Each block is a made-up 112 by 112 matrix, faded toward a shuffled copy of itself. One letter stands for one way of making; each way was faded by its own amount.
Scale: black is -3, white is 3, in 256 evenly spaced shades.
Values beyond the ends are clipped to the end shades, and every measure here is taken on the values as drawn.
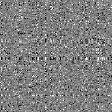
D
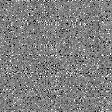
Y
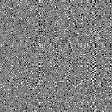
D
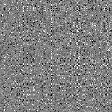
D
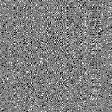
D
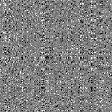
D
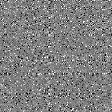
Y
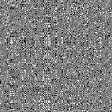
D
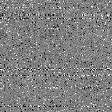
Y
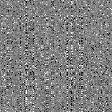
D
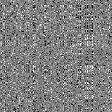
D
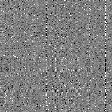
D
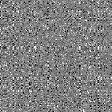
D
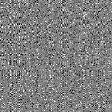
D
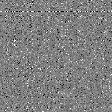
Y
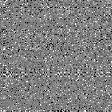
Y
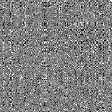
D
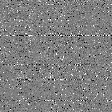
Y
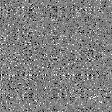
Y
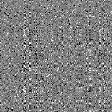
D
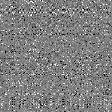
Y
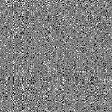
D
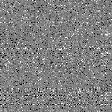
Y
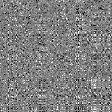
D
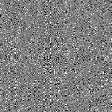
D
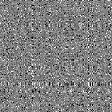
D
